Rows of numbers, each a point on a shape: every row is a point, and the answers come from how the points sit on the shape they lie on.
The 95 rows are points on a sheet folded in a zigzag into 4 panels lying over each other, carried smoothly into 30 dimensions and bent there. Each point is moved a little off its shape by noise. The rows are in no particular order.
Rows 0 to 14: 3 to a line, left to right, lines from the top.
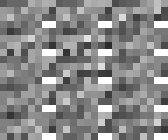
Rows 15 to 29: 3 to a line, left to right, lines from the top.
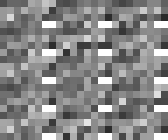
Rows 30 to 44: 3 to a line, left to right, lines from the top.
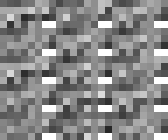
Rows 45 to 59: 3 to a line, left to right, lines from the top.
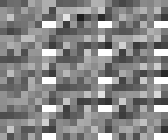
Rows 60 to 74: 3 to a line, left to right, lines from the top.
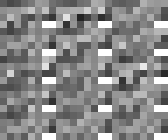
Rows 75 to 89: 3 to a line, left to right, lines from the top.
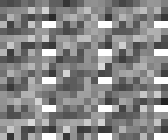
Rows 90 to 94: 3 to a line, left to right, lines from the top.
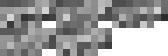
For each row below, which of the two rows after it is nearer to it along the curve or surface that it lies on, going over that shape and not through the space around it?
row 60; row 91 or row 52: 52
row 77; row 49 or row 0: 0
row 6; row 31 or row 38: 31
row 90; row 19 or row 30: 19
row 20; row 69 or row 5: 5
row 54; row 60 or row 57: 57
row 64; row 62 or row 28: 28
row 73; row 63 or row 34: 63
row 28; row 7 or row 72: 72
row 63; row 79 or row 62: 62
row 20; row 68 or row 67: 68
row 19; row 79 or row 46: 46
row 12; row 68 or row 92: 68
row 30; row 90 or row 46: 46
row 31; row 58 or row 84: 58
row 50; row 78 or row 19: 19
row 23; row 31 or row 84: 31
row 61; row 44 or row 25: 44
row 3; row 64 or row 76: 64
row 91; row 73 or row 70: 73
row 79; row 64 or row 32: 32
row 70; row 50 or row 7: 7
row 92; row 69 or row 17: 69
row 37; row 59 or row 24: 59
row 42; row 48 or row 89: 89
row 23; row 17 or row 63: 63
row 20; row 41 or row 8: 8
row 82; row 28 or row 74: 74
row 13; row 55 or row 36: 55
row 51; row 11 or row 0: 11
